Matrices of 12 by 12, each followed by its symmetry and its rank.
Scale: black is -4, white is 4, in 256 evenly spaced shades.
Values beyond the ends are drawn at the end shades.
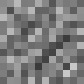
symmetric, full rank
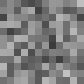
neither, full rank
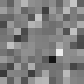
antisymmetric, full rank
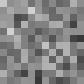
symmetric, full rank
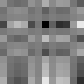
neither, rank one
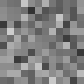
antisymmetric, full rank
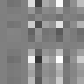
neither, rank one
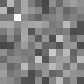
symmetric, full rank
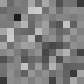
symmetric, full rank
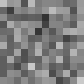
neither, full rank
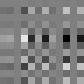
neither, rank one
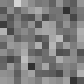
neither, full rank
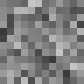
antisymmetric, full rank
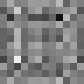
antisymmetric, rank two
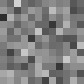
antisymmetric, full rank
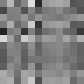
antisymmetric, rank two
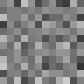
antisymmetric, rank two
